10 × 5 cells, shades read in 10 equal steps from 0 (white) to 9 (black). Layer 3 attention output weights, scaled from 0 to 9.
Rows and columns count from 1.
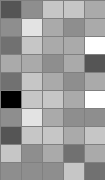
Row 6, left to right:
9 2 2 3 0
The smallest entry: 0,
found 2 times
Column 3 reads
2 3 3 4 3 2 3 2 3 4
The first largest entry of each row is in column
1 1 1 5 1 1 1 1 4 5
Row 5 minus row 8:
-1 0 1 1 1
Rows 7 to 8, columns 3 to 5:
3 4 4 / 2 3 2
